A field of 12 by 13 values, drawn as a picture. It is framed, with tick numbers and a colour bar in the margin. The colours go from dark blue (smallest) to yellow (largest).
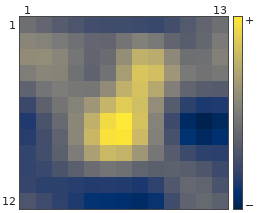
No lone cell stands out from its neighbours. The ninth with the highest average is the centre. On average the colour sits 40% of the way up the scale. No regular stripes run through it. The ninth with the lowest average is the middle right.
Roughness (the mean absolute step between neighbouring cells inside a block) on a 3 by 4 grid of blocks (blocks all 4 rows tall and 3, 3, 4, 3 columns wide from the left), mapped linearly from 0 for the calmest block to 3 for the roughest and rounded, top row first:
0030 / 1231 / 0320
